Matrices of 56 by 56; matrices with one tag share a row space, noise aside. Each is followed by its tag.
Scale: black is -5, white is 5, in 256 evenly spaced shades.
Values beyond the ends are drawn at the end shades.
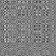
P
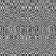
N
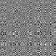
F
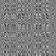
P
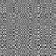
F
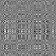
P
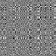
F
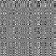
F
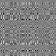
N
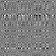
P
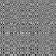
N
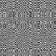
F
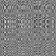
P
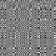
F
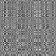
P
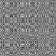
N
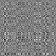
P
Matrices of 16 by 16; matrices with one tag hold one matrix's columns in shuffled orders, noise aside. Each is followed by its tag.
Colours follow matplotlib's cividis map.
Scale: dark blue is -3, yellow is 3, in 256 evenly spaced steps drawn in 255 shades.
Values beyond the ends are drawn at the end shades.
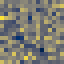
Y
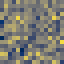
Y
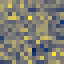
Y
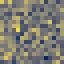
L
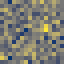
L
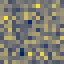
Y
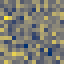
Y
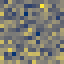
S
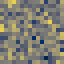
L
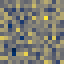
Y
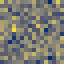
L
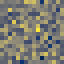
L
